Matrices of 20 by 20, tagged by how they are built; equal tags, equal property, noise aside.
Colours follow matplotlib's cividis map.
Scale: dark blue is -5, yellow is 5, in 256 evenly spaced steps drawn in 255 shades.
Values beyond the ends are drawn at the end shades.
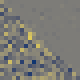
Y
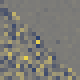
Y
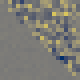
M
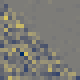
Y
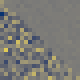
Y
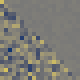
Y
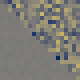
M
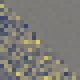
Y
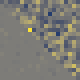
M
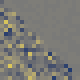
Y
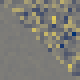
M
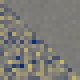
Y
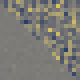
M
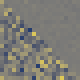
Y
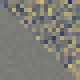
M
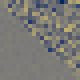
M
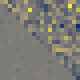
M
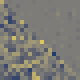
Y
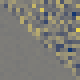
M
